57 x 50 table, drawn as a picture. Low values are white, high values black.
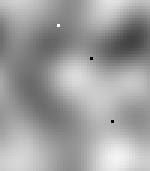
Ninth with the lowest average: bottom right. Average level on the scale: 40%. Lone odd cells: 3, 2 higher and 1 lower than their neighbours.
